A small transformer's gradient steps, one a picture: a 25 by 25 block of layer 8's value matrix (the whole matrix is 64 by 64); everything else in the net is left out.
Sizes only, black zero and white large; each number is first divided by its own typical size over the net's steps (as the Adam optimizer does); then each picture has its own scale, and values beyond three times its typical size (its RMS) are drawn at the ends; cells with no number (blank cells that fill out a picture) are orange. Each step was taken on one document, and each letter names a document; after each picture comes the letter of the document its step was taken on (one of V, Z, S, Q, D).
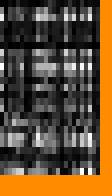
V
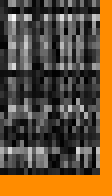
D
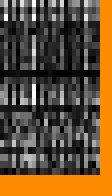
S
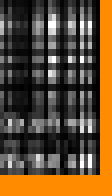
V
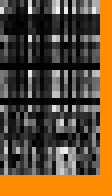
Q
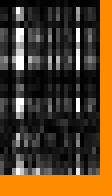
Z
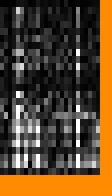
Z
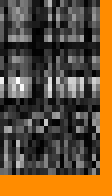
D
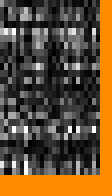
D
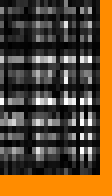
V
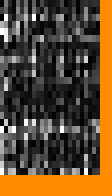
S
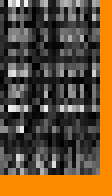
D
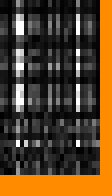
Z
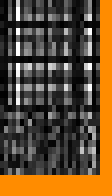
V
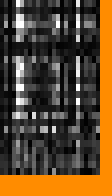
Z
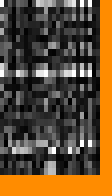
V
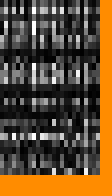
S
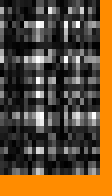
V
